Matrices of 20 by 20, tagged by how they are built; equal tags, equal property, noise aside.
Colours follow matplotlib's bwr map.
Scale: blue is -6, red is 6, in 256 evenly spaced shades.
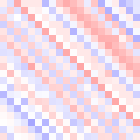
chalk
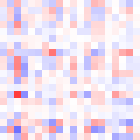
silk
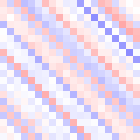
chalk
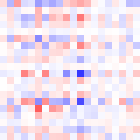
silk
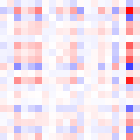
silk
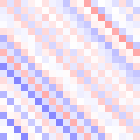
chalk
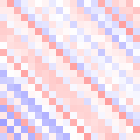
chalk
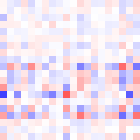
silk
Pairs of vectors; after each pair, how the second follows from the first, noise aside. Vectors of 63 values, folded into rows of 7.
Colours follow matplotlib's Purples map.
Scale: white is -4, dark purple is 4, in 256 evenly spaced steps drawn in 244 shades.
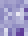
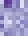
reversed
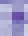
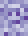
shuffled
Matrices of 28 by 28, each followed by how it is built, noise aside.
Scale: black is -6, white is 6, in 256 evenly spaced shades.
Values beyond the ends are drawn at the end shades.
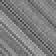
Toeplitz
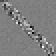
banded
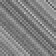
Toeplitz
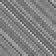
Toeplitz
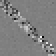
banded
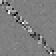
banded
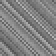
Toeplitz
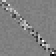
banded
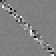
banded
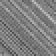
Toeplitz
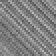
Toeplitz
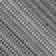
Toeplitz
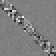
banded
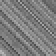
Toeplitz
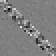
banded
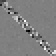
banded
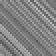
Toeplitz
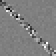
banded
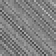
Toeplitz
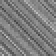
Toeplitz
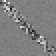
banded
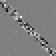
banded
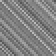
Toeplitz
